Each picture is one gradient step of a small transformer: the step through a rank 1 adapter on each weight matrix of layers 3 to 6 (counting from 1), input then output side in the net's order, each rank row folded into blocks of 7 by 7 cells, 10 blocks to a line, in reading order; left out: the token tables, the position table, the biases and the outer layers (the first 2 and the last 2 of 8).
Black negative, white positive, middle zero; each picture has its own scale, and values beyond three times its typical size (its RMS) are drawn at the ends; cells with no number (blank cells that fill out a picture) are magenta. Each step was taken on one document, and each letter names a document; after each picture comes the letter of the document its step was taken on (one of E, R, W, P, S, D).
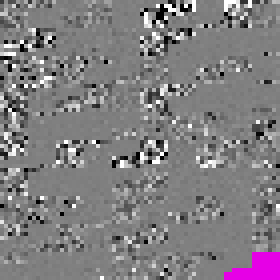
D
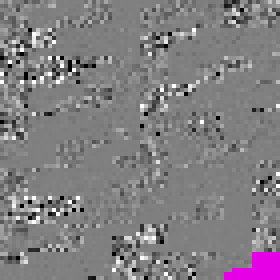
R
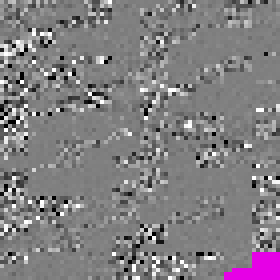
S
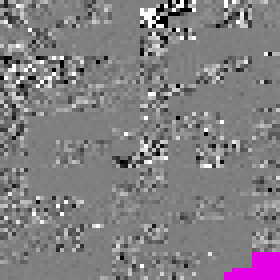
D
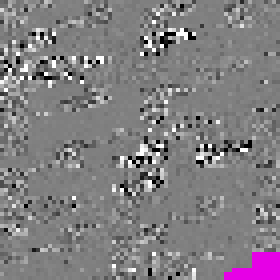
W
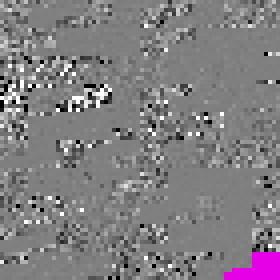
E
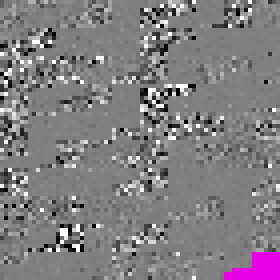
W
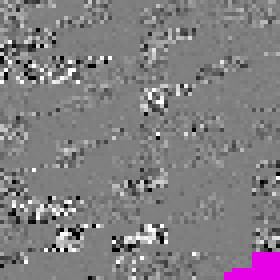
R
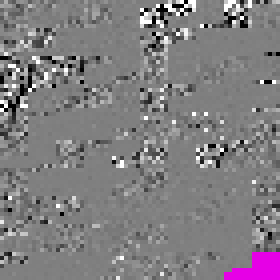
D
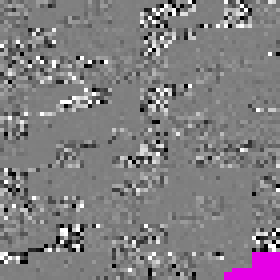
W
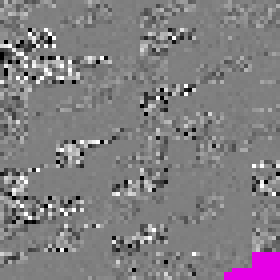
R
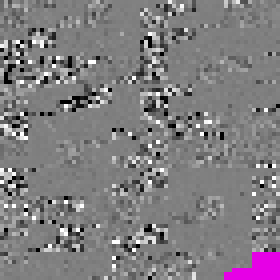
W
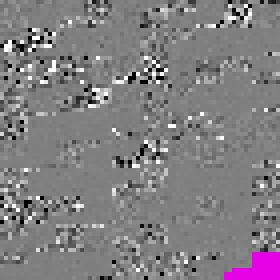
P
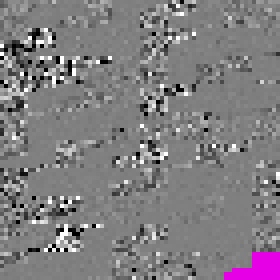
R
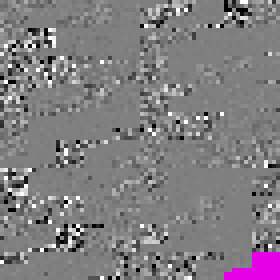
E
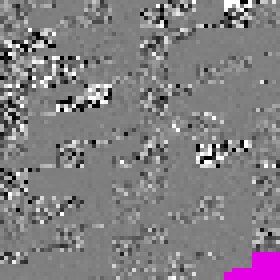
D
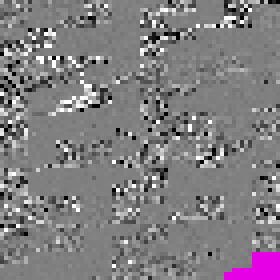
P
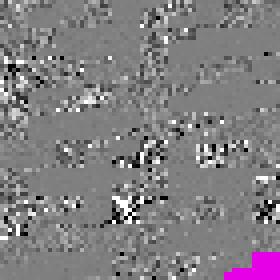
D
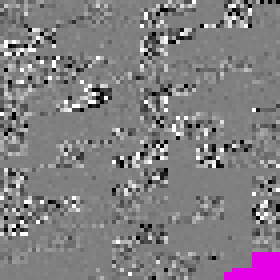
P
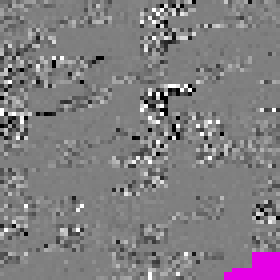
W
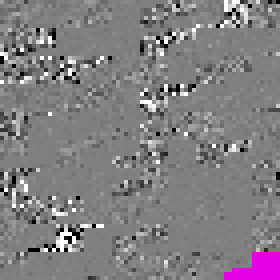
R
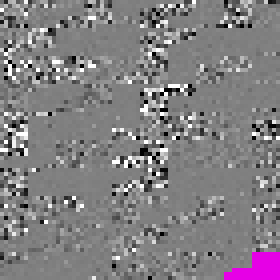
W
